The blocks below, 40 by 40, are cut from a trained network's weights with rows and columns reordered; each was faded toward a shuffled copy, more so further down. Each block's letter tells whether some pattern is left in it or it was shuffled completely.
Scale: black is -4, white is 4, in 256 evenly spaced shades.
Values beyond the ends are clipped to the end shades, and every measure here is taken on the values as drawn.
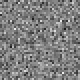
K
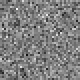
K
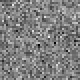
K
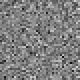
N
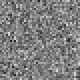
K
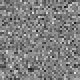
K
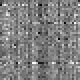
N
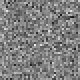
K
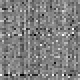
N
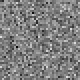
K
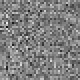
N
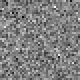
K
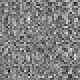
N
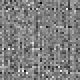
N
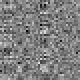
N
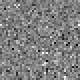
K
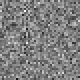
N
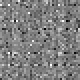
N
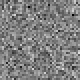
N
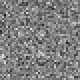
N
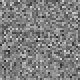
N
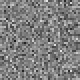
N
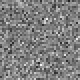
K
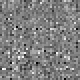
N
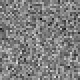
K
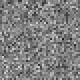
K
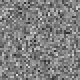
K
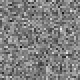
N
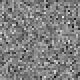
K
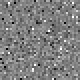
K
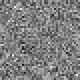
N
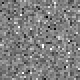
K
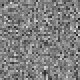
N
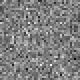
N
